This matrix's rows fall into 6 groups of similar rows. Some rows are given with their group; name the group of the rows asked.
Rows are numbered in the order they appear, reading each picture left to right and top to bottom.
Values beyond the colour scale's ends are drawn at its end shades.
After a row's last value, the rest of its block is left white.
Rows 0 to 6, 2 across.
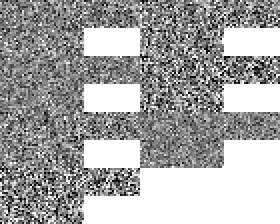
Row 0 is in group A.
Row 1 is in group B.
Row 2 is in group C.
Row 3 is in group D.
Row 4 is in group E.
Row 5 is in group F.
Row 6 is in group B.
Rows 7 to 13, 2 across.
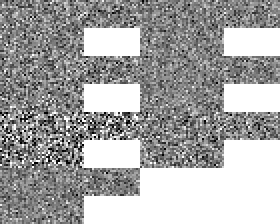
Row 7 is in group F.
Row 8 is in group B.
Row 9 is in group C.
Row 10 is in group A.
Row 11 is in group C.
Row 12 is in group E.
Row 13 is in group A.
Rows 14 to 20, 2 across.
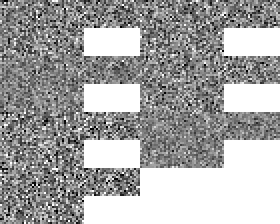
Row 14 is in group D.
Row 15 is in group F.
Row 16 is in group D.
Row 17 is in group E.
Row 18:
E
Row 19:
F
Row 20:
D
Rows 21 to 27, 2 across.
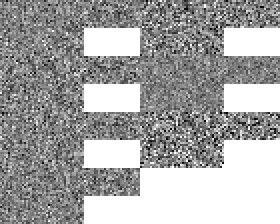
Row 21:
A
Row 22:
E
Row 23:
F
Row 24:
F
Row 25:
B
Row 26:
F
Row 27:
C
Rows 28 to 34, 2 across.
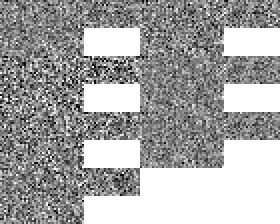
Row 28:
A
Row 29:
B
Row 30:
A
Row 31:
B
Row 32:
C
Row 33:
B
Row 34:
D
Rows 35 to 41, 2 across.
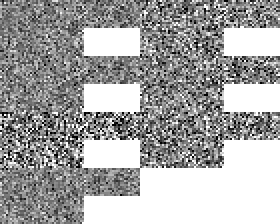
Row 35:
D
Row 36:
E
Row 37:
F
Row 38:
A
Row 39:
D
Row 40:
C
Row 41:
B
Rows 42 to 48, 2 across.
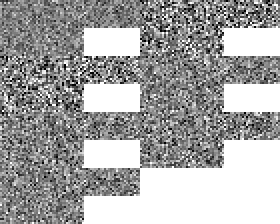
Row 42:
D
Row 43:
C
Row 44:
E
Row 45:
F
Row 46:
B
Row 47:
C
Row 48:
F
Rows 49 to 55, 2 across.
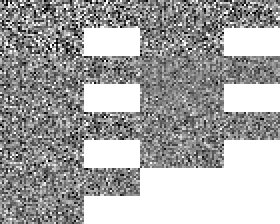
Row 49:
E
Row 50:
A
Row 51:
A
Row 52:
A
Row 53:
A
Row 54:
E
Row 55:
E
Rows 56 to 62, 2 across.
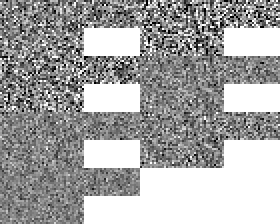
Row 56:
A
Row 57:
E
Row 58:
D
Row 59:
E
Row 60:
B
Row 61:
E
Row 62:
C
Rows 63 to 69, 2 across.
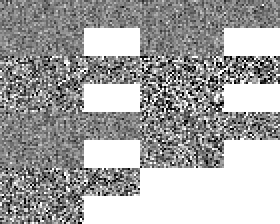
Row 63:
E
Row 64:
D
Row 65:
F
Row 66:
D
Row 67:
E
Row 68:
E
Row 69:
F
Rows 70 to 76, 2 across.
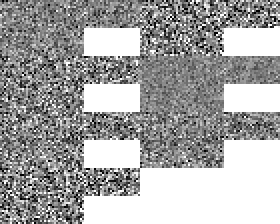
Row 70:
B
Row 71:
F
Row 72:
C
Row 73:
B
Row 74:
A
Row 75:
A
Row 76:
C
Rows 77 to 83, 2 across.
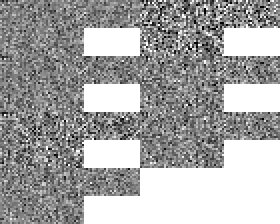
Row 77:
B
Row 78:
E
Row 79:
D
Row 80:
E
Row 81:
D
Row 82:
E
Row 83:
E
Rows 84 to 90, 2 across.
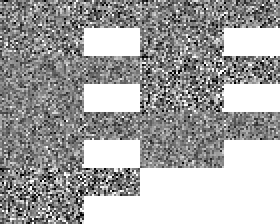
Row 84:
A
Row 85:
D
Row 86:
C
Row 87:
D
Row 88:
D
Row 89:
B
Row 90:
C
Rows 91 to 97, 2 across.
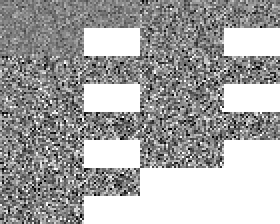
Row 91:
F
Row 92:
B
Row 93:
E
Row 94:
F
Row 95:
D
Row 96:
C
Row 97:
D
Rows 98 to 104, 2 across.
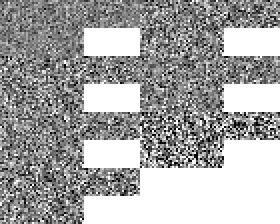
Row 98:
C
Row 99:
F
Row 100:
E
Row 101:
C
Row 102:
F
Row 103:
B
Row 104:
F
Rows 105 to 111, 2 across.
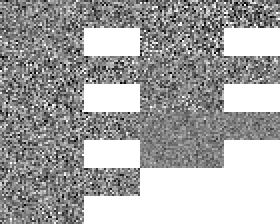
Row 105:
A
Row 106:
A
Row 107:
B
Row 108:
C
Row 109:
E
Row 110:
E
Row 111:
E
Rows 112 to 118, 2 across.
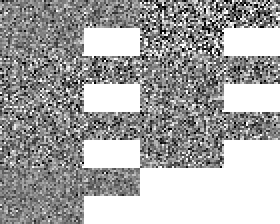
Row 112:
B
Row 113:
A
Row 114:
A
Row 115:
B
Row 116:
F
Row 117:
C
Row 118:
A
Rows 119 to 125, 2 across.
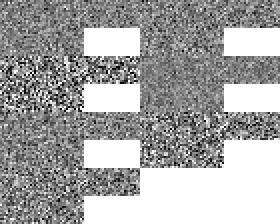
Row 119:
E
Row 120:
B
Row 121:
F
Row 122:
D
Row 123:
E
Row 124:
F
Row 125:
F
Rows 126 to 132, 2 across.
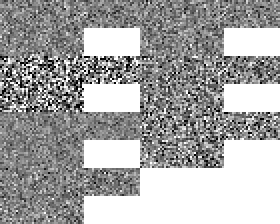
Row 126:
F
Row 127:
E
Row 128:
C
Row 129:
D
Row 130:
F
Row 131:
E
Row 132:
A
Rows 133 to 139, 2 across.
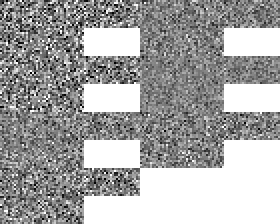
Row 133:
C
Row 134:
D
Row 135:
F
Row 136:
B
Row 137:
A
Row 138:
C
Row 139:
A
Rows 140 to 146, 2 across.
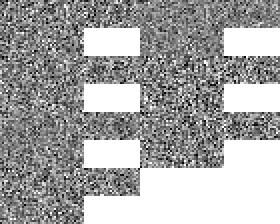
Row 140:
C
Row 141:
C
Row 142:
B
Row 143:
E
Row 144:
D
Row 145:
B
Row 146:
E
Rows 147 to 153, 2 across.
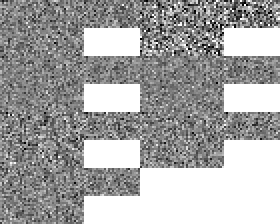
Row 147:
D
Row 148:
A
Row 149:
B
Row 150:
A
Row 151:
E
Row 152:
B
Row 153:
E
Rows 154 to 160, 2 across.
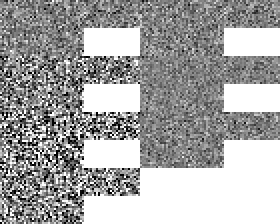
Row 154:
F
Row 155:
B
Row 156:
C
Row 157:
B
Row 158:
E
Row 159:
C
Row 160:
E
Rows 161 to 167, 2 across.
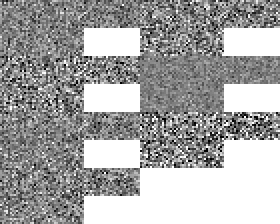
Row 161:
D
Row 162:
F
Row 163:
E
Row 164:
C
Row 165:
A
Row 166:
A
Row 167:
A
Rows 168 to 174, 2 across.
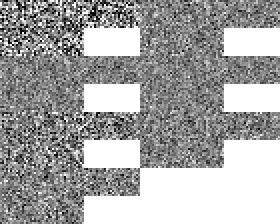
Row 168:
A
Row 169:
F
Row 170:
F
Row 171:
F
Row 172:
D
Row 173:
C
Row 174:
E
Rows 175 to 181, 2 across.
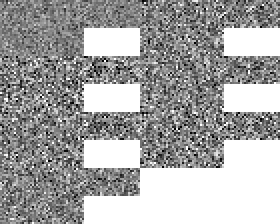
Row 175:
E
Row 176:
D
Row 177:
A
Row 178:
F
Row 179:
A
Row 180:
D
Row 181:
F
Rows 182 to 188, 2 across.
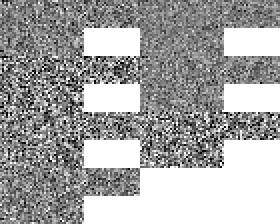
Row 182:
D
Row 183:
A
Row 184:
D
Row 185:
B
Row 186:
E
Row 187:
F
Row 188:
F
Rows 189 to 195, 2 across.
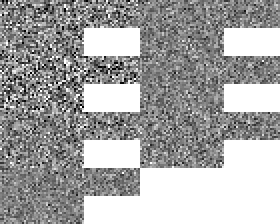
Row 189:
E
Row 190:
C
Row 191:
F
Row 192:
D
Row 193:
F
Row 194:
F
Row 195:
D
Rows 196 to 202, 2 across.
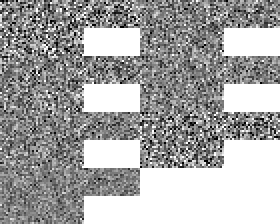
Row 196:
B
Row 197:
F
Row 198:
D
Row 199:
B
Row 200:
F
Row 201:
B
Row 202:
F
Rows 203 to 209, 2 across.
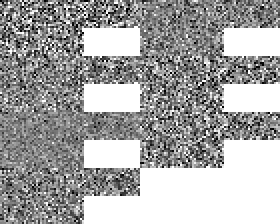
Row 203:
C
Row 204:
D
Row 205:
A
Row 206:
F
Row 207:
A
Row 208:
F
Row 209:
D
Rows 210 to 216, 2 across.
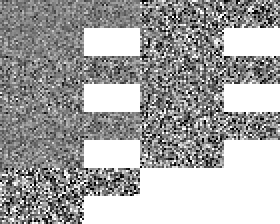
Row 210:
A
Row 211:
D
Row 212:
A
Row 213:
D
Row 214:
A
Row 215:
E
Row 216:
F
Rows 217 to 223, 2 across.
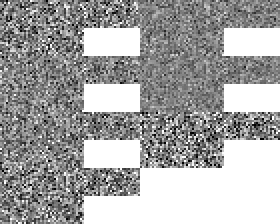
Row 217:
C
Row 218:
F
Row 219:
B
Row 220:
C
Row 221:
A
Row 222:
B
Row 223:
C
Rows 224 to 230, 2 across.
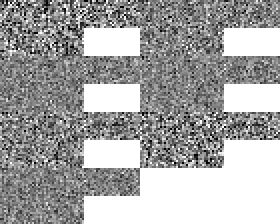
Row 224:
E
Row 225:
C
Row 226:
C
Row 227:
B
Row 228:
B
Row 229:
B
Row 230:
D
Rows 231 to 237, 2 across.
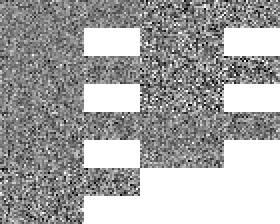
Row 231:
F
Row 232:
E
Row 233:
B
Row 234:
A
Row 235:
D
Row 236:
A
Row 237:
B
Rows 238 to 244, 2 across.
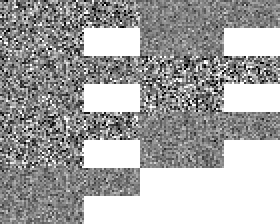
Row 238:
A
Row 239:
A
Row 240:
C
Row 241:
E
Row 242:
C
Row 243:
E
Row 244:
C
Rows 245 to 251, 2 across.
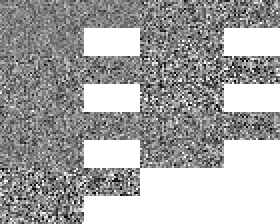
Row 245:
F
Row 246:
C
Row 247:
F
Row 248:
A
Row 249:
C
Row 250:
A
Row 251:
B
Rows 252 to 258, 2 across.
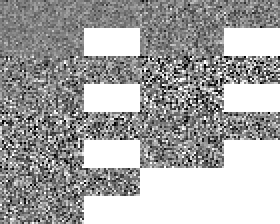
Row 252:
A
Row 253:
B
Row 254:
E
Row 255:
E
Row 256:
B
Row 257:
E
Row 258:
F
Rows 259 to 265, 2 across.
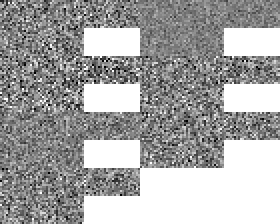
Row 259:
E
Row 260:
F
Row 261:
A
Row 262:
A
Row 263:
C
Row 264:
E
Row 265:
B
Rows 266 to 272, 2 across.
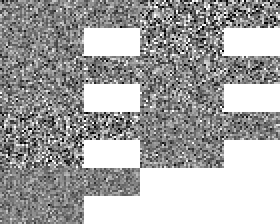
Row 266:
B
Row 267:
F
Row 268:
A
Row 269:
F
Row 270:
C
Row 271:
A
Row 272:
C
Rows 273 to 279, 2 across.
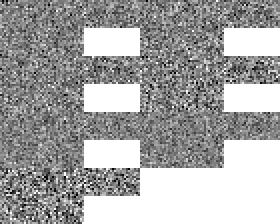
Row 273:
B
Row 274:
A
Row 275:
A
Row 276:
B
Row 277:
E
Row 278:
C
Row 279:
E
